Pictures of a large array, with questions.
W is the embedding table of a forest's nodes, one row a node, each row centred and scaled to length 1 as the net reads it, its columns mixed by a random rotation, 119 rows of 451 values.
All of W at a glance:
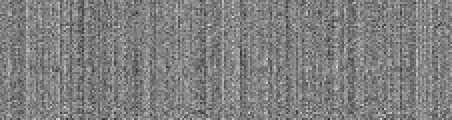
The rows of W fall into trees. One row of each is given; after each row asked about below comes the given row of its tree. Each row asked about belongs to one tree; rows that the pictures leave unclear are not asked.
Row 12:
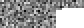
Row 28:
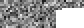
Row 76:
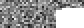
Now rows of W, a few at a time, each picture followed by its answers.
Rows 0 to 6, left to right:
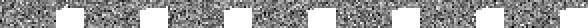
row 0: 12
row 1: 28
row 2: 28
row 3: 28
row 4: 76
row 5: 12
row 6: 76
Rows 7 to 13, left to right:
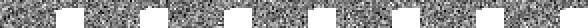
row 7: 28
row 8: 12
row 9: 28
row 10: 12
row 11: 76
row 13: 12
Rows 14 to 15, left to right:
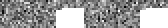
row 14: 12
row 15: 12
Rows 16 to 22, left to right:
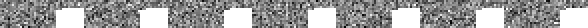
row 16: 76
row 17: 28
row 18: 12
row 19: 76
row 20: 76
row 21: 28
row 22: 28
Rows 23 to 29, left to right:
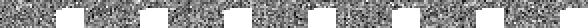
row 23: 12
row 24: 28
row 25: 28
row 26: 76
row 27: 76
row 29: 12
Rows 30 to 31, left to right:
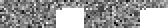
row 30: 76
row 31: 28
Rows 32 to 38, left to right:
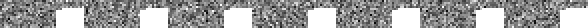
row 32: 28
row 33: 12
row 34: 12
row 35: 76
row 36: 12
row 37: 28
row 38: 28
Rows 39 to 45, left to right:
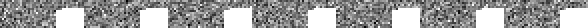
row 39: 12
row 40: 28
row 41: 28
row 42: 12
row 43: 76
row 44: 12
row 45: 28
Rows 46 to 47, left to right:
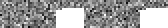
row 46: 76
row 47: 28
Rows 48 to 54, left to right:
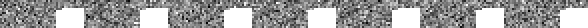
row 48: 12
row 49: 28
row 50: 12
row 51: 28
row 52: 28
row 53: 28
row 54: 12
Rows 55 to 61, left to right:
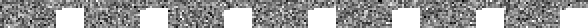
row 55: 28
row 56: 12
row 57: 76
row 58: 28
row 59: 28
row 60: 28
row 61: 12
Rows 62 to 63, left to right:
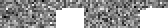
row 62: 28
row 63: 12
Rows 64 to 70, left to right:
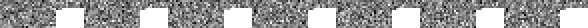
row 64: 28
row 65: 12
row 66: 12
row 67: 12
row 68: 12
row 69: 12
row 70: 12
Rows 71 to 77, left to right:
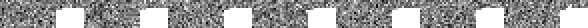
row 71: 12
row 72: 28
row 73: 12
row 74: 28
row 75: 12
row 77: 12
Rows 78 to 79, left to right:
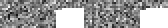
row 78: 28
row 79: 76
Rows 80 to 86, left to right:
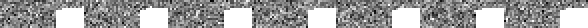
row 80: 28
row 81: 12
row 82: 28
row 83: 28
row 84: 12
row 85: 28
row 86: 12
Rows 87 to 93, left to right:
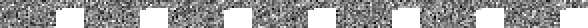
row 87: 28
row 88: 12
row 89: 28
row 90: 28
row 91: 76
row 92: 12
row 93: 28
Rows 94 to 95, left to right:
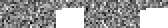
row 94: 28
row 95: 12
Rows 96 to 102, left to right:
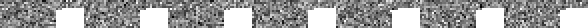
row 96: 28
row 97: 12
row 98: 28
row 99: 28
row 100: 28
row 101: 76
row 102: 12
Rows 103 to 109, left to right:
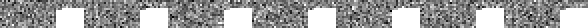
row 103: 12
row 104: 76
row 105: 28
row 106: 12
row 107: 12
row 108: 76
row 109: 76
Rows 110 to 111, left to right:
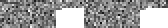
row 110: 28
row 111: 12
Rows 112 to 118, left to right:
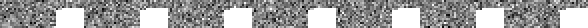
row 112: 28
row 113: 28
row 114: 12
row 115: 12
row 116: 12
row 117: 76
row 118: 28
